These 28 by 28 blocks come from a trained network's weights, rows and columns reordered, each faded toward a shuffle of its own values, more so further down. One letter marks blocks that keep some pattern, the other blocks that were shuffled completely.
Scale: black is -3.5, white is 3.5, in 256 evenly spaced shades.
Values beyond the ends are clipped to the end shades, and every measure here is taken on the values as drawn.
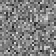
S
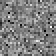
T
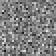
T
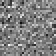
S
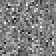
S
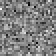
T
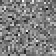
T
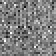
S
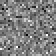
T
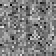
S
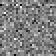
S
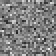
S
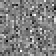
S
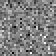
T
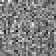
S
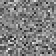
S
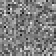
S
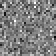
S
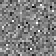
T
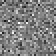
S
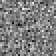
T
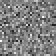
S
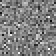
T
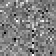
S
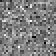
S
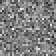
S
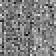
S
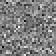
S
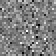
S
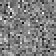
S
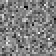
T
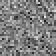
T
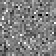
T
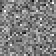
T
